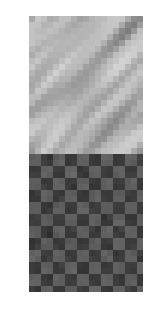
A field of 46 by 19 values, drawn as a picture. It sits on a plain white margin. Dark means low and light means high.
It is made of 2 by 1 panels. Panel 1,1: high, slanting up to the right. Panel 2,1: low, checkered.
